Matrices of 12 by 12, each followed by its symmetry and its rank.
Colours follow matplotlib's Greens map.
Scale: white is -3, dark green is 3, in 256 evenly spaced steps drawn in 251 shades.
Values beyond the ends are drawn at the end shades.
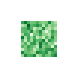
neither, full rank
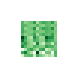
neither, rank two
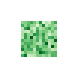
neither, full rank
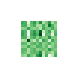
neither, rank two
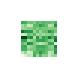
neither, rank two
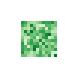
symmetric, full rank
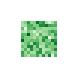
neither, full rank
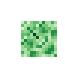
symmetric, full rank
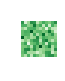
neither, full rank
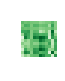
neither, rank two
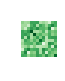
symmetric, full rank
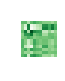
neither, rank two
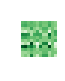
neither, rank two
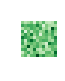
neither, full rank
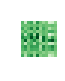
neither, rank two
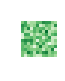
neither, full rank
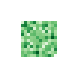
symmetric, full rank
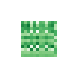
neither, rank two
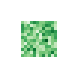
neither, full rank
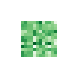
neither, rank two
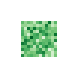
neither, full rank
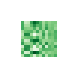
neither, rank two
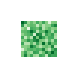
symmetric, full rank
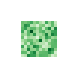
symmetric, full rank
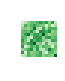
symmetric, full rank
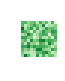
neither, full rank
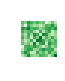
symmetric, full rank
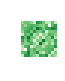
symmetric, full rank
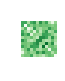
symmetric, full rank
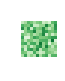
neither, full rank
